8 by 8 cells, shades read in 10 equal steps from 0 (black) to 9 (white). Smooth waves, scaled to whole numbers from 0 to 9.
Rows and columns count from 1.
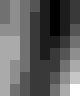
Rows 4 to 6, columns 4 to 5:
2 1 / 2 1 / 2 2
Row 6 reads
6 5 4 2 2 2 4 6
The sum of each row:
20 19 21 26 29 31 33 36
